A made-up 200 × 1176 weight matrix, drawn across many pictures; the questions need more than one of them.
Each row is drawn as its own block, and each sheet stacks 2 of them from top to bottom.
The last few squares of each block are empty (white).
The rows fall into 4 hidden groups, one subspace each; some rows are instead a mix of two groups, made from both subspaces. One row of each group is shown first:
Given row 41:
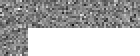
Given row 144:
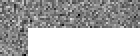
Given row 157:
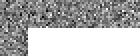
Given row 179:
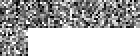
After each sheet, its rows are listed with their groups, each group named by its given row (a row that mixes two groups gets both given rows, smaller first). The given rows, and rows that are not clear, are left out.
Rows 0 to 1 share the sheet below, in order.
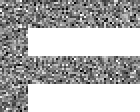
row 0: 41
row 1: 41
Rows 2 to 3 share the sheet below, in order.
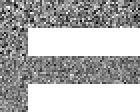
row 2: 144
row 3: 144
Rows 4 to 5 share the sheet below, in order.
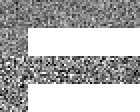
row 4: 179
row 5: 144
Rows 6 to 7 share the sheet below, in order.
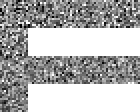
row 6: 41 and 179
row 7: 144 and 179
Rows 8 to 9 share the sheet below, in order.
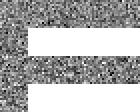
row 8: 157 and 179
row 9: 144
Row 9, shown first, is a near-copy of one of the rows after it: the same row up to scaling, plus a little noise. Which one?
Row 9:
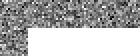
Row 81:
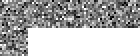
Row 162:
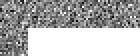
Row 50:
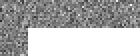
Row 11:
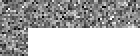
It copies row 81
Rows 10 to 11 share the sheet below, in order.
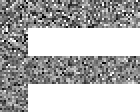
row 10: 157
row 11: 144
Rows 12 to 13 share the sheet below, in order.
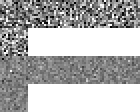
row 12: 179
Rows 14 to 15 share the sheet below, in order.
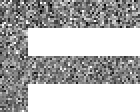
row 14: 179
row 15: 144
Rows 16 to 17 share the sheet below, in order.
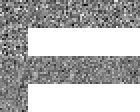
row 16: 41
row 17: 144
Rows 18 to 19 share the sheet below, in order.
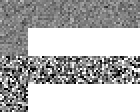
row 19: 157
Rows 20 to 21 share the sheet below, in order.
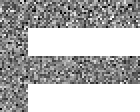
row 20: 144
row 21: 144 and 179
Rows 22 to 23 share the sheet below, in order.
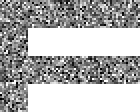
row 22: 179
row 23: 157
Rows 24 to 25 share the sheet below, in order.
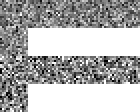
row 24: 157
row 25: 41
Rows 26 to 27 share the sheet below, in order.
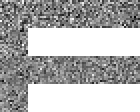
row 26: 144
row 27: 179
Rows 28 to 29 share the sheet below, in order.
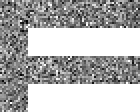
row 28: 144 and 179
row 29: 41 and 179
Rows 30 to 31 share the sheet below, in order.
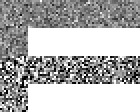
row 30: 157
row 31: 144
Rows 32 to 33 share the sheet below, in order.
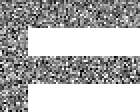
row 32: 41
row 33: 41
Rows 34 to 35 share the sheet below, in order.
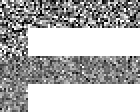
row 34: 41 and 144
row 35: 179
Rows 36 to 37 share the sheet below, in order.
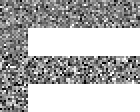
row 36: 41
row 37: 144
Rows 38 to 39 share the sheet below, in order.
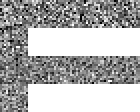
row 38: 41 and 157
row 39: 179
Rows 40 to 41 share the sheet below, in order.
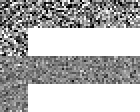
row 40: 157
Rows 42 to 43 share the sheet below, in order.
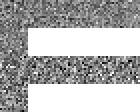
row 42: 144
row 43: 144
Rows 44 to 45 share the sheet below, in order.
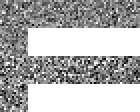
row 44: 144 and 179
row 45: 144
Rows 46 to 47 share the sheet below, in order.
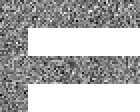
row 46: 144
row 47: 157 and 179
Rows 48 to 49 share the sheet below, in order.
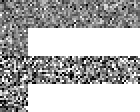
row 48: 41
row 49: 144
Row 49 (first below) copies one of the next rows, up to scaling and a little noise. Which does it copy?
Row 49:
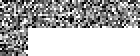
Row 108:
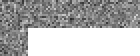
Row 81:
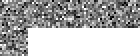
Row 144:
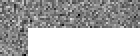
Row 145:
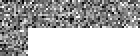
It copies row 145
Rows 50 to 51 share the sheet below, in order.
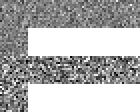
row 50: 144
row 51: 157
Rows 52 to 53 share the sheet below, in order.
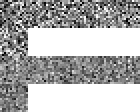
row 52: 157
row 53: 179
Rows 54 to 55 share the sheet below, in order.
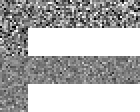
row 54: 157
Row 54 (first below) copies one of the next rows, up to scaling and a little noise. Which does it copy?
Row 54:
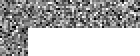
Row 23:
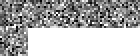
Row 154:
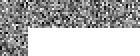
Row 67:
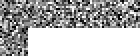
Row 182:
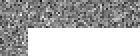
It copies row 67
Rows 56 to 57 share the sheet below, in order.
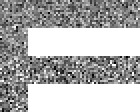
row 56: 157
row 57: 179
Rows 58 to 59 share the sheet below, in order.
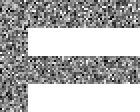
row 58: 144
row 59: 41
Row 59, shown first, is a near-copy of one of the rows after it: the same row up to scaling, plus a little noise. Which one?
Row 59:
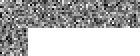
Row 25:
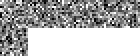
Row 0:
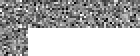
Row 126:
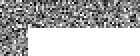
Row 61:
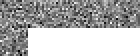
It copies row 25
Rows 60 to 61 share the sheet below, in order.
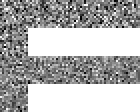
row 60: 41
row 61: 41
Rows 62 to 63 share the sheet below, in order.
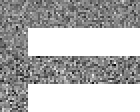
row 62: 144 and 157
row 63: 179
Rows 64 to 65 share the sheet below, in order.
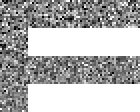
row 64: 144
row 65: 144
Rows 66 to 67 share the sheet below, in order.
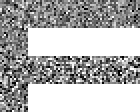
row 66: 144
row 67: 157
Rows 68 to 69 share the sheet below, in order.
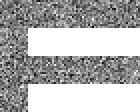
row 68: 179
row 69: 144
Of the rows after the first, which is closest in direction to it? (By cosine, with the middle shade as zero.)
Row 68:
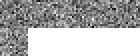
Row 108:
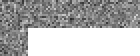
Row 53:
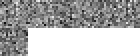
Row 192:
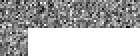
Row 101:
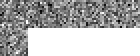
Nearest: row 108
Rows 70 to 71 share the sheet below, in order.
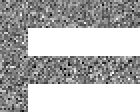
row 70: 157
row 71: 144
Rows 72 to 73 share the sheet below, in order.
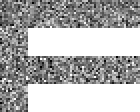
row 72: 157
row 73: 179
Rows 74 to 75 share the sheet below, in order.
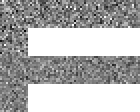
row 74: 41
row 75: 179
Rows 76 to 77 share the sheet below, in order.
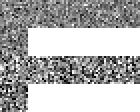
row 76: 41
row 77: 179
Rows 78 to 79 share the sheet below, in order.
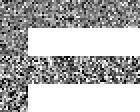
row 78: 144
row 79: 179
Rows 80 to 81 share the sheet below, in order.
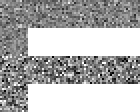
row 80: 41
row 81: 144
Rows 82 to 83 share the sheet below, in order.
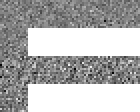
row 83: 144
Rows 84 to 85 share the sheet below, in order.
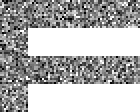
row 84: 144
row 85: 179
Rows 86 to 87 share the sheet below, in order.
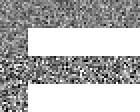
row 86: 179
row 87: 41
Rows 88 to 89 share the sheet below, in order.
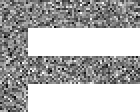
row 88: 157
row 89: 157
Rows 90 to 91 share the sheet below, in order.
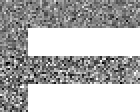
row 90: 41 and 144
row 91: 144
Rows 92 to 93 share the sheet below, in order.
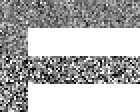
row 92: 157 and 179
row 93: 157
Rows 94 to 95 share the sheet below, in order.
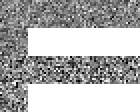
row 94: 144 and 179
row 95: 157
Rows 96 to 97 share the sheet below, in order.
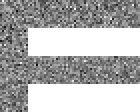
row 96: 41
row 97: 41
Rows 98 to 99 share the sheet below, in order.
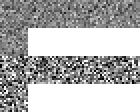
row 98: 144
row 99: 41 and 144
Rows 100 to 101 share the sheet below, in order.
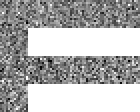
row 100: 179
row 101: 179
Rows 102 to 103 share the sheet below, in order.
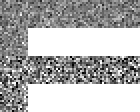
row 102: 157
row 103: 157
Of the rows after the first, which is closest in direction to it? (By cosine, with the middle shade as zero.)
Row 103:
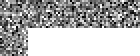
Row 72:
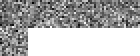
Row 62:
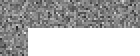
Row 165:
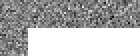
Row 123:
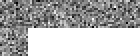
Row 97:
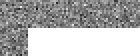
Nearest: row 62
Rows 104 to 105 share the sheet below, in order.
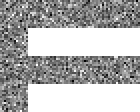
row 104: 157
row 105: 41
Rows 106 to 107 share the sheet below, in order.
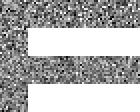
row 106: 144
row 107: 179
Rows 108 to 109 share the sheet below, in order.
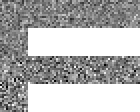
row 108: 144
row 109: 41 and 157
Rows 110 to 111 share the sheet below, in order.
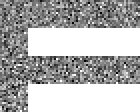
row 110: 157
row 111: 41
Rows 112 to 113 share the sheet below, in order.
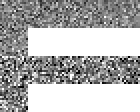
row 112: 41
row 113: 144
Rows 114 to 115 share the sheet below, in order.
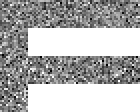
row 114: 157 and 179
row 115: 157
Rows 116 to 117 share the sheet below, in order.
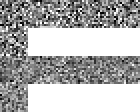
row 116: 157 and 179
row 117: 157
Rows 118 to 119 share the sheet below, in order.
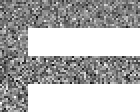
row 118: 41
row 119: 157
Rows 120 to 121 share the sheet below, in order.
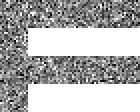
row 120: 157
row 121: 179
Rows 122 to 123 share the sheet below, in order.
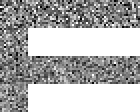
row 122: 41
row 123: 179
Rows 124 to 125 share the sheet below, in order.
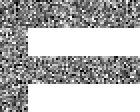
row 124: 179
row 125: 41
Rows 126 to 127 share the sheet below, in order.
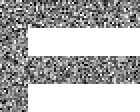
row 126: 41
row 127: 144
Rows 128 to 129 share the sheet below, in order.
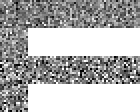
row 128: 179
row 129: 41
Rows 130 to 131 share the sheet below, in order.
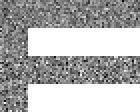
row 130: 157
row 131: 41
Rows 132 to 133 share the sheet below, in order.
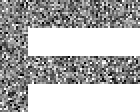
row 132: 157
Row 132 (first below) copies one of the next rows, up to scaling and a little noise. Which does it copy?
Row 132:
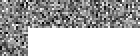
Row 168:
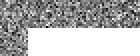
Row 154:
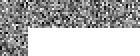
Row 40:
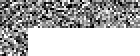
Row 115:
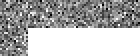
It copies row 154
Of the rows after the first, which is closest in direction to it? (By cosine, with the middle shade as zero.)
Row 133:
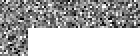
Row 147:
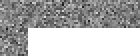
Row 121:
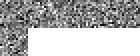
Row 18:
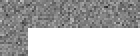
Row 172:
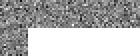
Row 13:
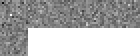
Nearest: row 121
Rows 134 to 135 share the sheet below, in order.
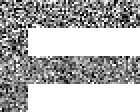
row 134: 41
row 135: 179
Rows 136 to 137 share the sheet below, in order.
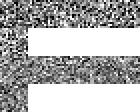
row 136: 179
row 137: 157
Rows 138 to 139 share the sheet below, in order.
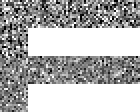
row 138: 41
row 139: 157
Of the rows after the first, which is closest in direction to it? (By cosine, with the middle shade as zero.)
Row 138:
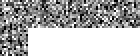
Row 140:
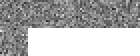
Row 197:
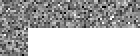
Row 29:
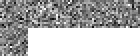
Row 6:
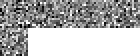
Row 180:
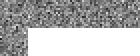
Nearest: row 6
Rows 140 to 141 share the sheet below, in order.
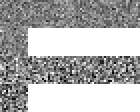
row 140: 179
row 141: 179
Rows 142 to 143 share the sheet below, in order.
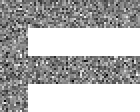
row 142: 41
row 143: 41
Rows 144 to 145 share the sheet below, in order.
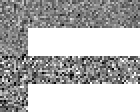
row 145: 144
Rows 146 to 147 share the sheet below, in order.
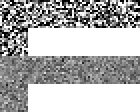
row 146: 157
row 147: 144 and 157
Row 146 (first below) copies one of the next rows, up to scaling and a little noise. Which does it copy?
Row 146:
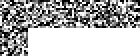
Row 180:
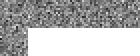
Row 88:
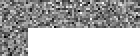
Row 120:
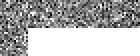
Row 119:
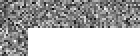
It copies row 88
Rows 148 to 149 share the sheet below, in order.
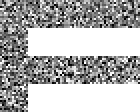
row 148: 41 and 157
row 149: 144
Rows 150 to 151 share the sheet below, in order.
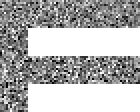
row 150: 41
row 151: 157
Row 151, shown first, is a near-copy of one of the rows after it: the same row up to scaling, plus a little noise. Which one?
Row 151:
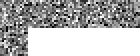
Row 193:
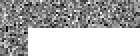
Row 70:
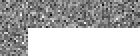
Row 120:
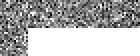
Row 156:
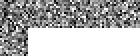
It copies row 193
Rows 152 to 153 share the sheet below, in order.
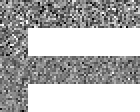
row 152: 179
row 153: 144
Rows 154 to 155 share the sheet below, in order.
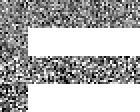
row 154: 157
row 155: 179
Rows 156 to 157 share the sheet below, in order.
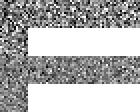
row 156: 157
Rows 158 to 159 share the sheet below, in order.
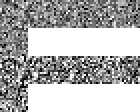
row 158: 144
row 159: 144
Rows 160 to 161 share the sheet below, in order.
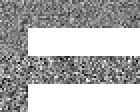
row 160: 144
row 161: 179
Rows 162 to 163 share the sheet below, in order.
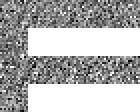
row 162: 144
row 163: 144
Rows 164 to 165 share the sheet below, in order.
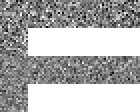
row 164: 157
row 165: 144
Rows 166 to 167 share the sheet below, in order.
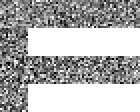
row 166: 179
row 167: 144
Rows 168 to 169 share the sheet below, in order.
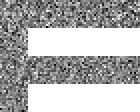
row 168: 157
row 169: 144
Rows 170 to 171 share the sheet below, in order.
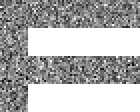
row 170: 41
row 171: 179
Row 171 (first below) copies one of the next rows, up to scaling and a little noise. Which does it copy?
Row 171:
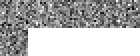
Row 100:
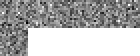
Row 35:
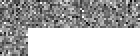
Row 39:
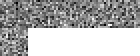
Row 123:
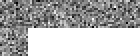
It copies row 100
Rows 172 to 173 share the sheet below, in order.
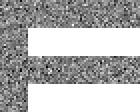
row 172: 41
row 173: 157
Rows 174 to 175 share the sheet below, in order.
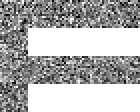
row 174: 144
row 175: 157
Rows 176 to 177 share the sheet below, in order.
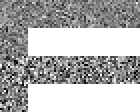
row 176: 157
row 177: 144
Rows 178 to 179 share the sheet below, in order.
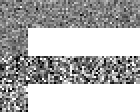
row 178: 41
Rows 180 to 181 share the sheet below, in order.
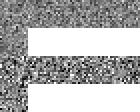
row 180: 157
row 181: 144
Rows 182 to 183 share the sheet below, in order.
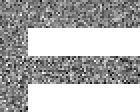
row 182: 157
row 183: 41 and 144
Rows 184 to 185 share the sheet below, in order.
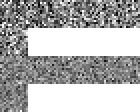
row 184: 179
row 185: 41
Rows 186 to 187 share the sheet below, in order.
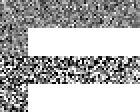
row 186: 41
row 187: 144
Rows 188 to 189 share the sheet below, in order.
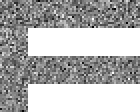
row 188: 179
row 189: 144
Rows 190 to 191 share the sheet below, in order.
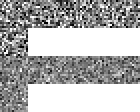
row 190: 179
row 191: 157
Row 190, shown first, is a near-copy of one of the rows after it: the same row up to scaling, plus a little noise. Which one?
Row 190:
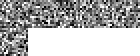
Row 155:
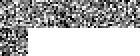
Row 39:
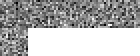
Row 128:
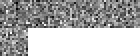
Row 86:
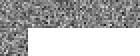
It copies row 86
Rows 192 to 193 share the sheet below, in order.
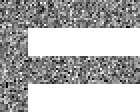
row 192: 41 and 179
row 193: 157
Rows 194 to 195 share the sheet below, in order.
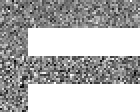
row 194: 144
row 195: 144
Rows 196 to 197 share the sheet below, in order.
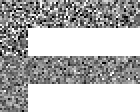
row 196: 41
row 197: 144
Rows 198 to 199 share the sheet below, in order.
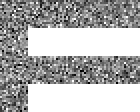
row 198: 41
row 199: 41
